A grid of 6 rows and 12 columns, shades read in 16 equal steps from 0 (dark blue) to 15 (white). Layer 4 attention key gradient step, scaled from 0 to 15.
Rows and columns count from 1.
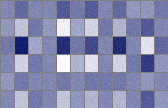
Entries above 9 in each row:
0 4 1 5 0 4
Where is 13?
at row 3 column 11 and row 4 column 7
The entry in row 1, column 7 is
4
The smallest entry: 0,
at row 3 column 2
